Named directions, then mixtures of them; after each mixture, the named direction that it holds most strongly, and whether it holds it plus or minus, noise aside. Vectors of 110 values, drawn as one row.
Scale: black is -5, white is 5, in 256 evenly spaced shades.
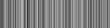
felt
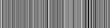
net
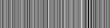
net, plus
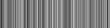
felt, plus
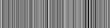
net, plus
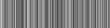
felt, minus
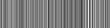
net, minus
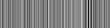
net, plus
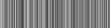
felt, minus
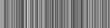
felt, minus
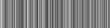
felt, minus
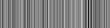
net, plus
